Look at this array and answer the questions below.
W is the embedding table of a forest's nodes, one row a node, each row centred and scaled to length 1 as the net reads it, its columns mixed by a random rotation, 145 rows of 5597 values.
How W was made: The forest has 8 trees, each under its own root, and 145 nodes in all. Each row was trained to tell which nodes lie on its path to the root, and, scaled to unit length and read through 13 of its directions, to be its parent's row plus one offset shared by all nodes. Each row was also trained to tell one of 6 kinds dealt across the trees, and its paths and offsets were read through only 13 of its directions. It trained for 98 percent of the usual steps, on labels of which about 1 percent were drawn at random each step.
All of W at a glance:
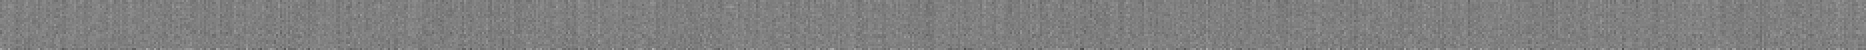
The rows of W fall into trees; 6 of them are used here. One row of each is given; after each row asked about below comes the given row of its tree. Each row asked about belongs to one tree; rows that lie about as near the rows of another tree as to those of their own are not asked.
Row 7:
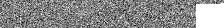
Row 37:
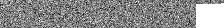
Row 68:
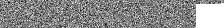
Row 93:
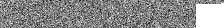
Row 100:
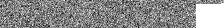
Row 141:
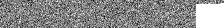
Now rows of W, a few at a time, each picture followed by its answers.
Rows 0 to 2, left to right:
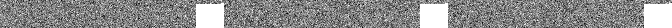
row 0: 141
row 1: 100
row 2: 93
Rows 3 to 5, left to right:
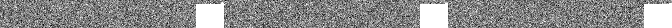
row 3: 7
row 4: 100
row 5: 100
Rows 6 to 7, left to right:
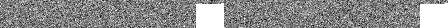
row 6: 93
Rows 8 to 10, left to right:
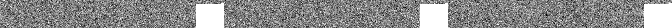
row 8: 68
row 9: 100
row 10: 7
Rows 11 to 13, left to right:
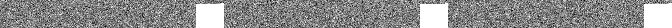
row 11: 68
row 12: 93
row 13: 7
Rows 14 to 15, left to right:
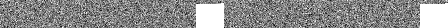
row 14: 68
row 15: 68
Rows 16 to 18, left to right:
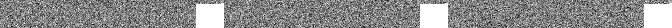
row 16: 100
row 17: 141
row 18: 100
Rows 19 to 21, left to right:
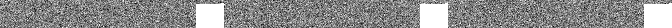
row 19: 68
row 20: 100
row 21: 68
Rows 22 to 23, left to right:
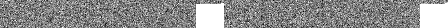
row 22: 68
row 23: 100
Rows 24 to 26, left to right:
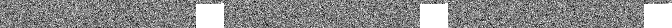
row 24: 93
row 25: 100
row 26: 7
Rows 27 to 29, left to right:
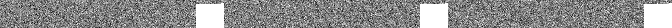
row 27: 68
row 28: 93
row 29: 37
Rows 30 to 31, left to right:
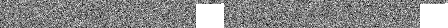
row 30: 93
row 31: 7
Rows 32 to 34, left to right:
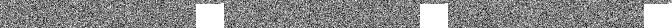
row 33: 141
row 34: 100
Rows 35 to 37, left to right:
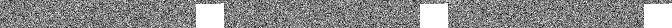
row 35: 93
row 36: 141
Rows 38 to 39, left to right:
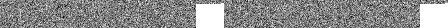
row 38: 37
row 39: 7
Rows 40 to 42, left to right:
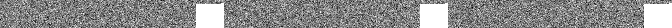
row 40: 141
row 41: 100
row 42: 93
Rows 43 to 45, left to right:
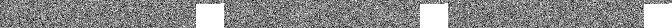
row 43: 7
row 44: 141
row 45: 37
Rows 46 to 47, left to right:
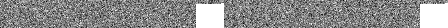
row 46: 93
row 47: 7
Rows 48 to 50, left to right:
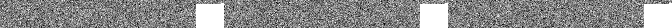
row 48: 100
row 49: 141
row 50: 68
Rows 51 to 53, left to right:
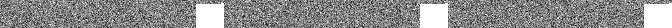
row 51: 93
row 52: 100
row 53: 93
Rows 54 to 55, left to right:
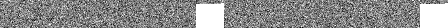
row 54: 7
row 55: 93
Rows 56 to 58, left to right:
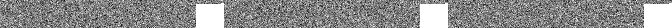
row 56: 68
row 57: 37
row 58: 93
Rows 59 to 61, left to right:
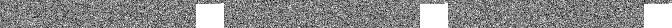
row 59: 37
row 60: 7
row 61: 7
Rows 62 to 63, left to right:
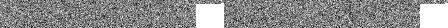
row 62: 141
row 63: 7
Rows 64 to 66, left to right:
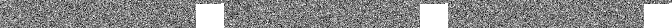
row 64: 37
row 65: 93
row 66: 37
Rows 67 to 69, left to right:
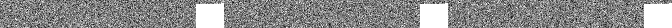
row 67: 100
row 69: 37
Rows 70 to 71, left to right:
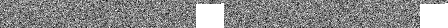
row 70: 93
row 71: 93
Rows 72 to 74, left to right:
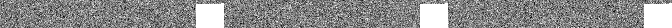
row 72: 37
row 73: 7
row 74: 37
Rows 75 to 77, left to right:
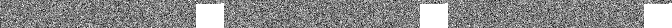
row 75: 93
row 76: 100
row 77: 68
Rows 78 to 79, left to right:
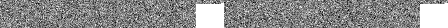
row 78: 100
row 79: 7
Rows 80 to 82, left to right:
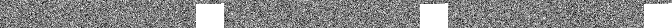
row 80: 68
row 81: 37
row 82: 7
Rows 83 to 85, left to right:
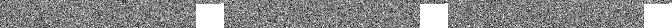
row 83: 100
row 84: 68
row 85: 68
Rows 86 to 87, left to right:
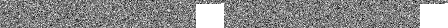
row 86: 37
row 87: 141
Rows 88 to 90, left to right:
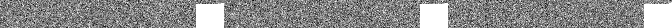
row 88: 93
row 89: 141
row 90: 100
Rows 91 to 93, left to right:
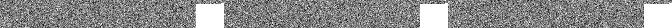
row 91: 100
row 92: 68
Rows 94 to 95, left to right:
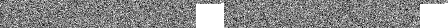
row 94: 100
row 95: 7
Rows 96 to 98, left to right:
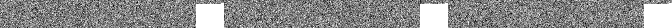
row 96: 37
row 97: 7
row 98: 100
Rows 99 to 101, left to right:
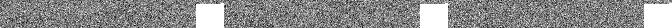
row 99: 7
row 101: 100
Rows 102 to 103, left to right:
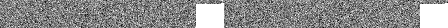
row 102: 68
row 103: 68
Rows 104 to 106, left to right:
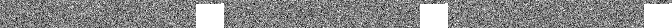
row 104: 68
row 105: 37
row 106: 93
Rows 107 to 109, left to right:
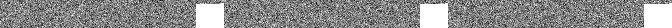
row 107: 141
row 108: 93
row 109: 93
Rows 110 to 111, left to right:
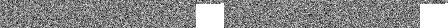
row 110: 7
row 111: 68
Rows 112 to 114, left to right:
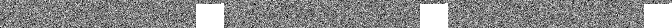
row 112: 93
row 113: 37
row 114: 37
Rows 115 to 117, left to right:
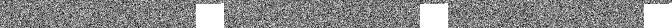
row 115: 100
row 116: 7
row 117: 37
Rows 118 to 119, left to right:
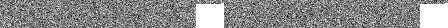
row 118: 100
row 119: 37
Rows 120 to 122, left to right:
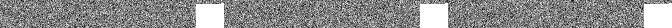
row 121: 37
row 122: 37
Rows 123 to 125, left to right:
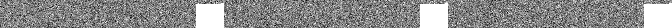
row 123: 100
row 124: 7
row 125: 68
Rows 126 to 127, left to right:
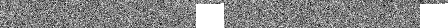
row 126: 141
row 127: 37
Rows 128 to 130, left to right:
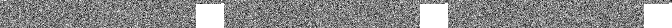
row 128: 37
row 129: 37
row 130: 37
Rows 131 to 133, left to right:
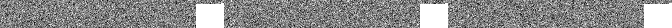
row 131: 93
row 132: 93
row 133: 37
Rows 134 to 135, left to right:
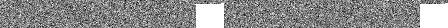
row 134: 37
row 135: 93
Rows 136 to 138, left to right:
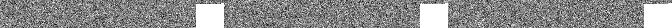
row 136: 93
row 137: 100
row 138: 37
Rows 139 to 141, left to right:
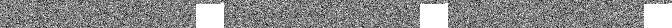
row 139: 7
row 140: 100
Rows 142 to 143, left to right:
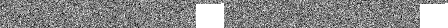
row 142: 100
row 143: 37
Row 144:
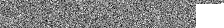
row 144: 68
